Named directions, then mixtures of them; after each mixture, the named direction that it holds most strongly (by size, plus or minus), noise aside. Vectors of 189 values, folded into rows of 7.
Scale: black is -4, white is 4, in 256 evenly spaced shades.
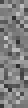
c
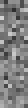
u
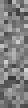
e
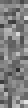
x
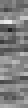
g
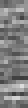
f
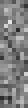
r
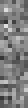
r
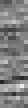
f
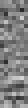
f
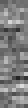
f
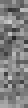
u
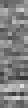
f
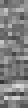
f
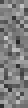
c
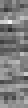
g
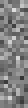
u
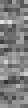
g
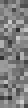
r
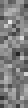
r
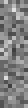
u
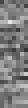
g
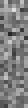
u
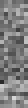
e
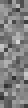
e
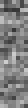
u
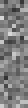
u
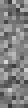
e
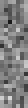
r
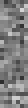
f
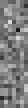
r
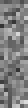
x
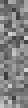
u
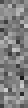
c
